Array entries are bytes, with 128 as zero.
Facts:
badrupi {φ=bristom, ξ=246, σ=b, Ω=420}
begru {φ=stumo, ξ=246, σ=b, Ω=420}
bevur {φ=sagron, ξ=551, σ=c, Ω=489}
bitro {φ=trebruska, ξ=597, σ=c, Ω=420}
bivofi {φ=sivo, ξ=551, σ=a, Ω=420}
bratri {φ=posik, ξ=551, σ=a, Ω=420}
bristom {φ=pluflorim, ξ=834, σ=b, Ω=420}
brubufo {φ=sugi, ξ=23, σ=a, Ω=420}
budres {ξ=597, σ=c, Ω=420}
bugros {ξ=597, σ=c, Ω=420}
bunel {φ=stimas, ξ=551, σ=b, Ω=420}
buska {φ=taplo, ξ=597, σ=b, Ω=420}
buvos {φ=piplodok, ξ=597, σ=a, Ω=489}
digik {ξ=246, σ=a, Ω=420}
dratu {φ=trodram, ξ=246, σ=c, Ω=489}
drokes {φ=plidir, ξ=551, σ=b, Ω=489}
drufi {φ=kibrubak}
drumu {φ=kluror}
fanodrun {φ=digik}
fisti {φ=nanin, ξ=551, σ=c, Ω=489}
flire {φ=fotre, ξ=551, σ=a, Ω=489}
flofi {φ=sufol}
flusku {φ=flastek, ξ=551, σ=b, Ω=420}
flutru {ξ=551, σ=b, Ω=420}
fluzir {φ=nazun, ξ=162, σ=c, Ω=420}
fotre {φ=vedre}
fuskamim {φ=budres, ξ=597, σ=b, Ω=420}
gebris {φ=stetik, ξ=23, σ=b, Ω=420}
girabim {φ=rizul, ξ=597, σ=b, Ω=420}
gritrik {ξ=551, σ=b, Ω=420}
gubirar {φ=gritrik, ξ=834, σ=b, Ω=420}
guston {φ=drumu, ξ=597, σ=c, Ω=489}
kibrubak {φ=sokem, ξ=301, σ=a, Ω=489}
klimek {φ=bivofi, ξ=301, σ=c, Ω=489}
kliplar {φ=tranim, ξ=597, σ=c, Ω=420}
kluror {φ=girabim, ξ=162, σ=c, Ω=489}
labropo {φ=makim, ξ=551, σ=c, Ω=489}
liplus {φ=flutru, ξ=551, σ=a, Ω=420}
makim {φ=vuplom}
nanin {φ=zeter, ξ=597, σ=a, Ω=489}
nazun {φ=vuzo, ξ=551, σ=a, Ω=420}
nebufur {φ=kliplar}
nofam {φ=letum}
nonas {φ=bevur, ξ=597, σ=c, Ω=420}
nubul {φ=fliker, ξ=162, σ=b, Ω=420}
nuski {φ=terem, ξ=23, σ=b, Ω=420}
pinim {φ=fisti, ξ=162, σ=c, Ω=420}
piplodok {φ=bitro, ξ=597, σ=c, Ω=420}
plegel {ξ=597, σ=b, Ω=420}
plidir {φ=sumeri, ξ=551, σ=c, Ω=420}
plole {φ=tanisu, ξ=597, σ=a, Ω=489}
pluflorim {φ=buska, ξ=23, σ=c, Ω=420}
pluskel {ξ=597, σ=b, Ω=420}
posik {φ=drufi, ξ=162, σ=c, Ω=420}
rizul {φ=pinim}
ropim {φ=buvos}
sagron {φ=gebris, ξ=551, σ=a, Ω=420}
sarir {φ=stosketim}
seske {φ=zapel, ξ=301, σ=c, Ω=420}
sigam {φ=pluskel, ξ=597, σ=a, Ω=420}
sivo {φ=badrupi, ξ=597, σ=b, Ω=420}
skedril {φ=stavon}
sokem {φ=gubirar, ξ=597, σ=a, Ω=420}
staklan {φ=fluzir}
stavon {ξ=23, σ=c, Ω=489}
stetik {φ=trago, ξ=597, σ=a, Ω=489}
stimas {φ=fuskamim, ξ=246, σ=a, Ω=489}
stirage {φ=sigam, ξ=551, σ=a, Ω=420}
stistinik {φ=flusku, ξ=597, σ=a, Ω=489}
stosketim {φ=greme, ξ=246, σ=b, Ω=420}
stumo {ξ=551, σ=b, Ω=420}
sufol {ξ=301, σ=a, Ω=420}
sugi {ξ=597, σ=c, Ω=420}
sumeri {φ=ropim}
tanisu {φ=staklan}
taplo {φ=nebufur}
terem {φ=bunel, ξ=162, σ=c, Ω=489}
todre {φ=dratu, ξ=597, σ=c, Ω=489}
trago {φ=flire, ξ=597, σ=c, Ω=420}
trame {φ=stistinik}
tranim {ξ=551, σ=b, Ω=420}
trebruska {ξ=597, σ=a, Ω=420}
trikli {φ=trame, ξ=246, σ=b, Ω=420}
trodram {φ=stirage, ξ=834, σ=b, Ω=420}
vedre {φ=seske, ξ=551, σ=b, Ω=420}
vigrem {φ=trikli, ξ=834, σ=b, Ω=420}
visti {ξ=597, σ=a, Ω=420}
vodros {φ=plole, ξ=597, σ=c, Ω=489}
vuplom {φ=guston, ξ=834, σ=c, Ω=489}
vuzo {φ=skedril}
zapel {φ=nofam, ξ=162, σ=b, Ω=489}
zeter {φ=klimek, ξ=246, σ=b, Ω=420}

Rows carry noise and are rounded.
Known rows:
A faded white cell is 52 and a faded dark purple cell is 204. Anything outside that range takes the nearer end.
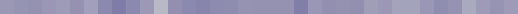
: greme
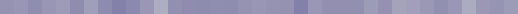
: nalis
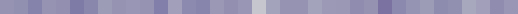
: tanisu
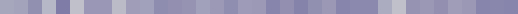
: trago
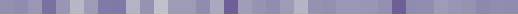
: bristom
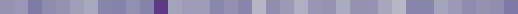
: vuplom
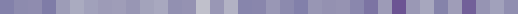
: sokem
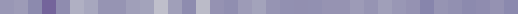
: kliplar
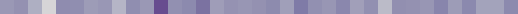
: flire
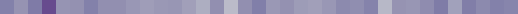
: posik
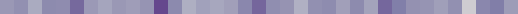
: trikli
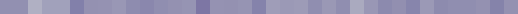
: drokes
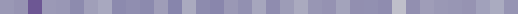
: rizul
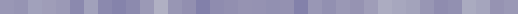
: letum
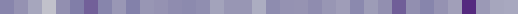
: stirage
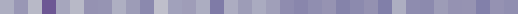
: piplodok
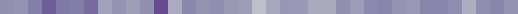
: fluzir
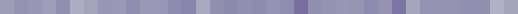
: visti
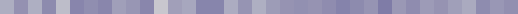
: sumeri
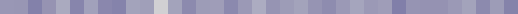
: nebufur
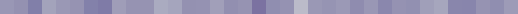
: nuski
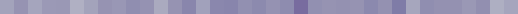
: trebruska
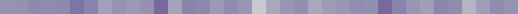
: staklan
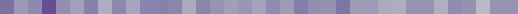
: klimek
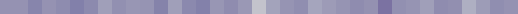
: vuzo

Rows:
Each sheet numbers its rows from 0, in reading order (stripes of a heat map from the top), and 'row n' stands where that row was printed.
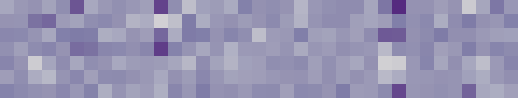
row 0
trame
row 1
pluflorim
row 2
nazun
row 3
terem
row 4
seske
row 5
nofam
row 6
bivofi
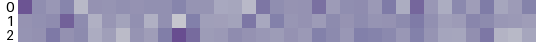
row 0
kibrubak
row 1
sivo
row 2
nanin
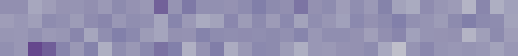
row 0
digik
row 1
fuskamim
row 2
flastek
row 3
pinim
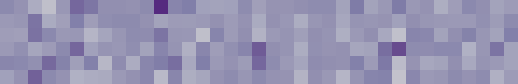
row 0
stimas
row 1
makim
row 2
guston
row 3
flusku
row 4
zeter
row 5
girabim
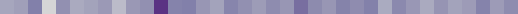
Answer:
stetik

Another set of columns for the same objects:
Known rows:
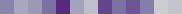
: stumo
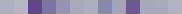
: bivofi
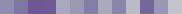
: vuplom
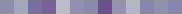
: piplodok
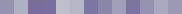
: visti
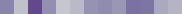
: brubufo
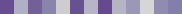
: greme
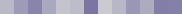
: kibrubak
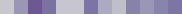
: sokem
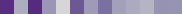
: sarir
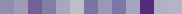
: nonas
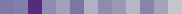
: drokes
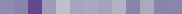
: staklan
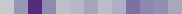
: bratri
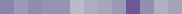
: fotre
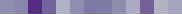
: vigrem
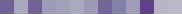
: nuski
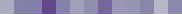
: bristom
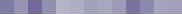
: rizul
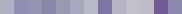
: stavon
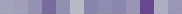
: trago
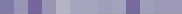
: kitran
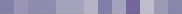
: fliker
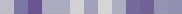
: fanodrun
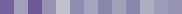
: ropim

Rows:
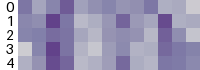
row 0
stimas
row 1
nubul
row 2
kluror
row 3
posik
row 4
fluzir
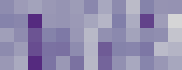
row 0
klimek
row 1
labropo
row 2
fisti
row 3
bunel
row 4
plidir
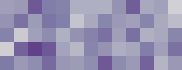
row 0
flire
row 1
zapel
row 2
sufol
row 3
gubirar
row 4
fuskamim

